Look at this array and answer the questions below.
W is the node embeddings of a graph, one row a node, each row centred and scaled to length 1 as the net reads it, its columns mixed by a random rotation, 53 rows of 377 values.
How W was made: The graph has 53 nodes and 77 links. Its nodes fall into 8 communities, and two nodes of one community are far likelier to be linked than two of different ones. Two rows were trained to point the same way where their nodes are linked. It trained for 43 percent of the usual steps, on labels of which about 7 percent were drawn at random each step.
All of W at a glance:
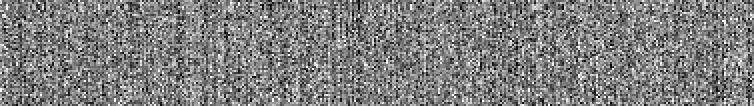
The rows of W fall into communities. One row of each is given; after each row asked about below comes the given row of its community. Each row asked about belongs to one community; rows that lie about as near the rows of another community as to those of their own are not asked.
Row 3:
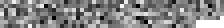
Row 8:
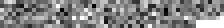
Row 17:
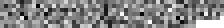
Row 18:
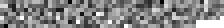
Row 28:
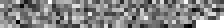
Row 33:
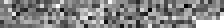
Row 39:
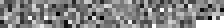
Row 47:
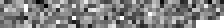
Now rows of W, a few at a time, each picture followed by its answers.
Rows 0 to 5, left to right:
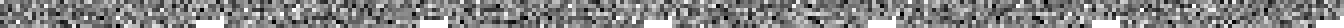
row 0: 39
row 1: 47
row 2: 3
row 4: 3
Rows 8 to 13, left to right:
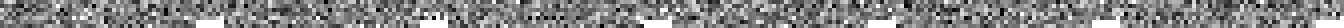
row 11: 47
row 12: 18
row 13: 3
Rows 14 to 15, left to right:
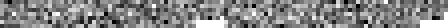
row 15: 28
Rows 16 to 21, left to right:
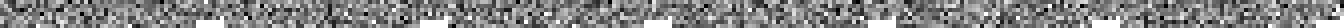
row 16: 18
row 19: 8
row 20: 33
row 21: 18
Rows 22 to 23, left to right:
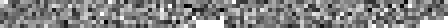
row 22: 33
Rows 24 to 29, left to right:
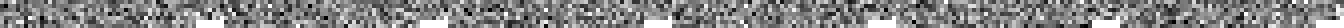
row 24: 18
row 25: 39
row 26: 3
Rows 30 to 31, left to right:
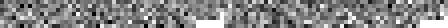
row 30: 28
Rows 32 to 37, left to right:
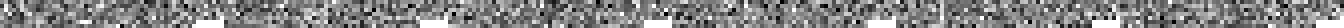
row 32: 47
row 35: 8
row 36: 39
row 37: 18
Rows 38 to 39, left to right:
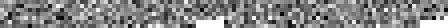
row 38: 8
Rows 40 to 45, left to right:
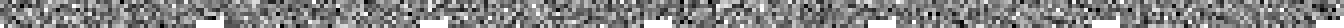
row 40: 28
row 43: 28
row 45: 39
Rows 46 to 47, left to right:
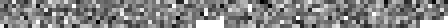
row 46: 17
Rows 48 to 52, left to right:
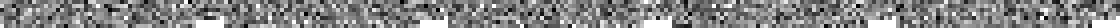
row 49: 39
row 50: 39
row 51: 33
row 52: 18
